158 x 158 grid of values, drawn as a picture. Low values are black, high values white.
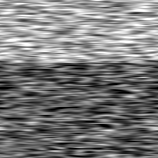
Overall the values sit about 50% of the way up the scale. Streaks run across, left to right. A horizontal seam about 40% of the way down splits the table, and the top part is higher.
